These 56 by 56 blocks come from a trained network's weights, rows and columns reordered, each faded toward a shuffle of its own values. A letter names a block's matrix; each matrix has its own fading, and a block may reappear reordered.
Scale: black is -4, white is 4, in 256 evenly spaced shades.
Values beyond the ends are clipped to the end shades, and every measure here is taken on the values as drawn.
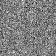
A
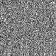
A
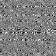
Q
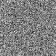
A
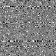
Q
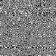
Q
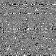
Q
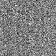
A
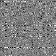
Q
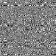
Q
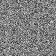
A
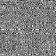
Q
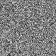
A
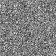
A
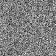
A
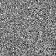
A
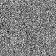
A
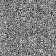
A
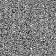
A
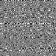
Q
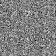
A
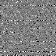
Q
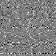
Q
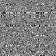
Q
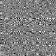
Q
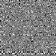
Q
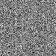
A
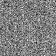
A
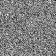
A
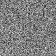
A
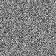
A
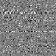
Q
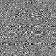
Q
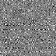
Q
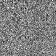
A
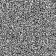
A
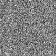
A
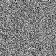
A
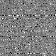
Q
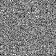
A
